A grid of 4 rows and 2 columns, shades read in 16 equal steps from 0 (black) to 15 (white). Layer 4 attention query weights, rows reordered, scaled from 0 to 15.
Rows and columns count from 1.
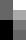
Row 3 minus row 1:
-6 -8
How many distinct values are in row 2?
2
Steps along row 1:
up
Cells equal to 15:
1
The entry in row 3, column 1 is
0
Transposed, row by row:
6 6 0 0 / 15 10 7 6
